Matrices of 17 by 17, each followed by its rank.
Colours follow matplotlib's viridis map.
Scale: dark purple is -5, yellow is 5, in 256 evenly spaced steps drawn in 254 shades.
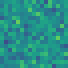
full rank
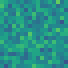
full rank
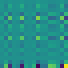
one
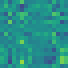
three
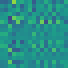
three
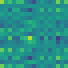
two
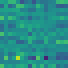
three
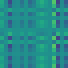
one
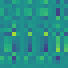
two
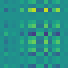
one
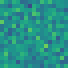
full rank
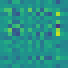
two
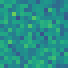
full rank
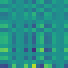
one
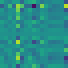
two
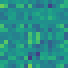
three
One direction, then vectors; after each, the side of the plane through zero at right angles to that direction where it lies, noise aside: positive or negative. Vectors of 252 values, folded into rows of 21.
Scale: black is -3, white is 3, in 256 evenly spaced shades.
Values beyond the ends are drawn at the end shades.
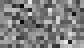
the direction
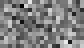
positive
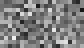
positive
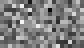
negative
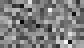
positive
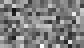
negative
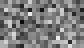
positive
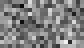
positive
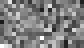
negative
